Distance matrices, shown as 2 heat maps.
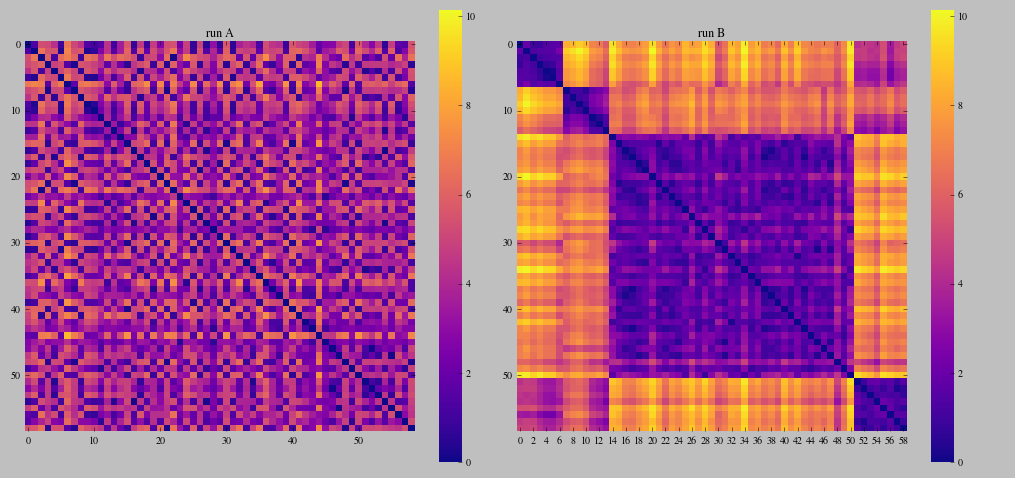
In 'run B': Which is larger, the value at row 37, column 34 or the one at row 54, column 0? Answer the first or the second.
the second
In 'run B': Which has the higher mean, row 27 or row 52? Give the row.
52
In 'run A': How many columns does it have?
59
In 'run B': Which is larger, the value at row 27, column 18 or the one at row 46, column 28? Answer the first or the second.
the second
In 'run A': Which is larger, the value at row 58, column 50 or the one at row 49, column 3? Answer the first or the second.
the second
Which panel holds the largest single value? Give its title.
run B
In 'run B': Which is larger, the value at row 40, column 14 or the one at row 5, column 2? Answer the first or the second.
the first
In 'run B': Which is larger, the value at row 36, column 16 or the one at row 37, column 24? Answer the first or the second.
the first
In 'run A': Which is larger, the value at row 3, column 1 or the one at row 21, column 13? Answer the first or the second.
the first
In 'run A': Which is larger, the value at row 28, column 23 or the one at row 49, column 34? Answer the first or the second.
the second
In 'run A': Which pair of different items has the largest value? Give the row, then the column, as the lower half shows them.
44, 6
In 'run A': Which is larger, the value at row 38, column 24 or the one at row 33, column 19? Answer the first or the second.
the first
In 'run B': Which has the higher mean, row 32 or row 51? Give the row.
51
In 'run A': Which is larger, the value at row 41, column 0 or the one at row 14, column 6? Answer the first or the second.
the first
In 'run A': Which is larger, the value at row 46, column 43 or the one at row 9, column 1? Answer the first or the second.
the first
